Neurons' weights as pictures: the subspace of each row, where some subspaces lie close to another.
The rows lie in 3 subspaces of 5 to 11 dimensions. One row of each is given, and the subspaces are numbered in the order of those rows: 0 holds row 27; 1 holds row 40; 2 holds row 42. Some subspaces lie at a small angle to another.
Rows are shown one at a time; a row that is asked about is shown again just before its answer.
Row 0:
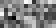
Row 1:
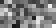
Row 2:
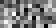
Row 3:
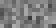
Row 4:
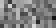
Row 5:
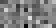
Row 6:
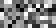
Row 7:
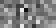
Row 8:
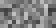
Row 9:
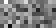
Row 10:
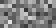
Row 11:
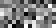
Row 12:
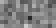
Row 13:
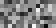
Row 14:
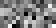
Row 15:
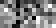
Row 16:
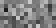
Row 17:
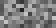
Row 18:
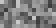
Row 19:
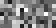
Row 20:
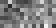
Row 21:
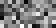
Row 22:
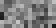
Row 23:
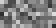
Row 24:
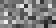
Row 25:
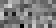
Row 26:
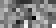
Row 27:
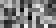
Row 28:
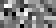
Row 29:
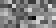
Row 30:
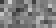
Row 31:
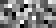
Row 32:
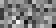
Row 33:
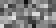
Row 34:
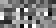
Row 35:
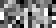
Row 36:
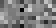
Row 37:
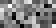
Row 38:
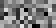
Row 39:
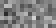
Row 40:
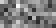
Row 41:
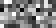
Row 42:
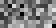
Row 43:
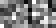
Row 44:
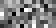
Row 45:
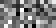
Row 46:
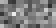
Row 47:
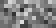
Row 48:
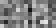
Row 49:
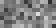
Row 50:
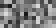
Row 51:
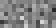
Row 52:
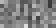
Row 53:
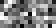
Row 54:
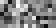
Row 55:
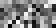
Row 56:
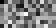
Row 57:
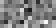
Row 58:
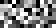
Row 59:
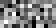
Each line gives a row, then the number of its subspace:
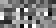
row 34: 2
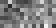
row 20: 2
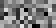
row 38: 2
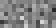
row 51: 2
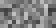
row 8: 2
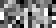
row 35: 2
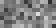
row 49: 2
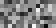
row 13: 2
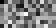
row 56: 2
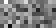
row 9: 2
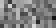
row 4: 2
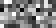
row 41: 2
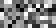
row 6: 2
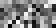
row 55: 2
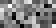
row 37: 2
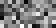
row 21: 2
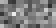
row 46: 2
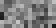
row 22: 2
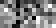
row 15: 1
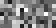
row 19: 2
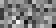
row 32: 2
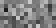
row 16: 2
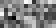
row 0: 2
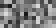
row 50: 2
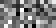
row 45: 0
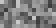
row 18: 1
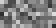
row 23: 1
